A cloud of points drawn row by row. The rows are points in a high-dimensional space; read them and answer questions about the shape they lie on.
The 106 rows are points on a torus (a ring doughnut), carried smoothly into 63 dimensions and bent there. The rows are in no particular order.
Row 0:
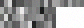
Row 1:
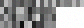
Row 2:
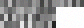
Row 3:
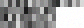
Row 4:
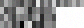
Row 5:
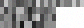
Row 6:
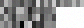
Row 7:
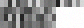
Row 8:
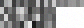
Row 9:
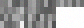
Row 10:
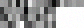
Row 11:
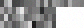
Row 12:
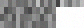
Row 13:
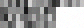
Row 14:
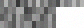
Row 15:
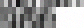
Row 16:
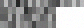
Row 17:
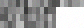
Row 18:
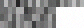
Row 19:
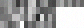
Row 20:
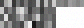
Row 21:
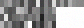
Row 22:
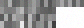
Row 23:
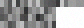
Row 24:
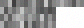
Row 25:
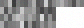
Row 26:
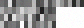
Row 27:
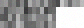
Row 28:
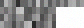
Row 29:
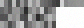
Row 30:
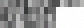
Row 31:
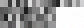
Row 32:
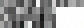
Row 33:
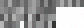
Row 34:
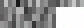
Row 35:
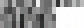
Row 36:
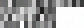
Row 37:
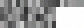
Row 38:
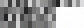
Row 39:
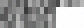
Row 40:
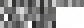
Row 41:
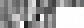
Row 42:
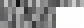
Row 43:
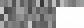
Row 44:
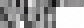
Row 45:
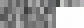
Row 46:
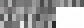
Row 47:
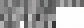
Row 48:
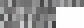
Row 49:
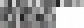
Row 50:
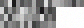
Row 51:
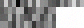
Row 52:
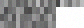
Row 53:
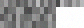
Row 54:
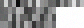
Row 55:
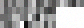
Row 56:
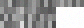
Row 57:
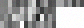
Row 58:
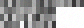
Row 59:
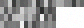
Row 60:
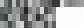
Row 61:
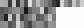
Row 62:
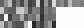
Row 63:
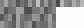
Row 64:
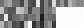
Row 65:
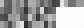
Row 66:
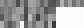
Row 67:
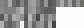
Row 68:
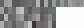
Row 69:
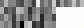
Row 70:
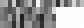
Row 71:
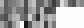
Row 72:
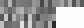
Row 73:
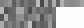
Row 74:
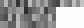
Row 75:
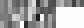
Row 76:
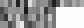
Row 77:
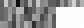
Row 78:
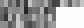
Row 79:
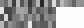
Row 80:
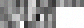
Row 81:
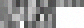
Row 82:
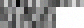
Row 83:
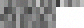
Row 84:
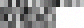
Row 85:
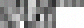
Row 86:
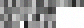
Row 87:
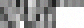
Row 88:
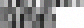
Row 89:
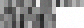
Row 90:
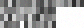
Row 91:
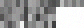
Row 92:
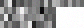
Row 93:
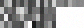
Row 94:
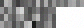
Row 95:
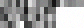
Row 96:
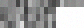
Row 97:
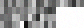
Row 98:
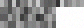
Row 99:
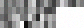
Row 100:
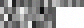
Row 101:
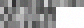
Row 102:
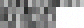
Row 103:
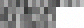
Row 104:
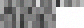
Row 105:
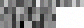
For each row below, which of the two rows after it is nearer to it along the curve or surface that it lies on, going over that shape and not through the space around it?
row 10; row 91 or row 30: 30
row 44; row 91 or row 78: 78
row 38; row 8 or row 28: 28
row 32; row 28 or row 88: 88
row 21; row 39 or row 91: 39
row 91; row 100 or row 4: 100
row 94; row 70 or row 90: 70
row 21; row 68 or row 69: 69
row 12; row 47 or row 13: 13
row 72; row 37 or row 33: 33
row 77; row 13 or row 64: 13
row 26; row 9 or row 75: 75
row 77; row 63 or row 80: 63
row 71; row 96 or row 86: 86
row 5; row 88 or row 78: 88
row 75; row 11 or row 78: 78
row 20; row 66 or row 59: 59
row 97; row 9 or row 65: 65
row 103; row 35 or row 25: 35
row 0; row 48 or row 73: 73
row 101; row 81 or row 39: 81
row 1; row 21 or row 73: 21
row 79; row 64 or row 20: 64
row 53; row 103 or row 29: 103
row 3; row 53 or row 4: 53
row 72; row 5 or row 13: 13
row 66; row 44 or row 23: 23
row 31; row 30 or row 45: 30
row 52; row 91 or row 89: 89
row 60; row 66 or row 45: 66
